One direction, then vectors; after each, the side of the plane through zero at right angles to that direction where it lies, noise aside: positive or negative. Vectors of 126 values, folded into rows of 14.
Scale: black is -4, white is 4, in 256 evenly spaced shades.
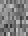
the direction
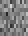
positive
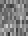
negative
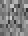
positive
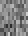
positive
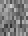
positive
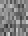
positive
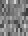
negative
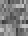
negative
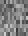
negative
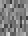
positive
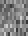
negative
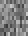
positive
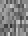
positive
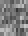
negative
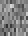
positive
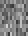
negative
